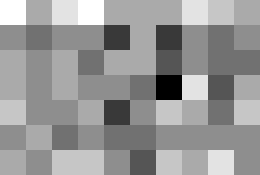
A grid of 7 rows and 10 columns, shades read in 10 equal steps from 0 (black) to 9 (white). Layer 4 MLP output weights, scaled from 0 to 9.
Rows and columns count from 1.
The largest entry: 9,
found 2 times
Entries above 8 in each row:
2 0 0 0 0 0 0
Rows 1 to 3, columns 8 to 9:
8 7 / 5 4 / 5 4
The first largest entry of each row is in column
1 6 1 8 1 2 9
